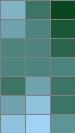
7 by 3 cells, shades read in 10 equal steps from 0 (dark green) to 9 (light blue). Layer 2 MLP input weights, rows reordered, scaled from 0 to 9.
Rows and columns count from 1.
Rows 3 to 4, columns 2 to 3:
4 2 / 4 4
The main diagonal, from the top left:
7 4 2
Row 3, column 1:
4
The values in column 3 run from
0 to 5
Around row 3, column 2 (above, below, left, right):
4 4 4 2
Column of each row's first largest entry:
1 1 1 1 2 2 2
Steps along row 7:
up down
